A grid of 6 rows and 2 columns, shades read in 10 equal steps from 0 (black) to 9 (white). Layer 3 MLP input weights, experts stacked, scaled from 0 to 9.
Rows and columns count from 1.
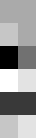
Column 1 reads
6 7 0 9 2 7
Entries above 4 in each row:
2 2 0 2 0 2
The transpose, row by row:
6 7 0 9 2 7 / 6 6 4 8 2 8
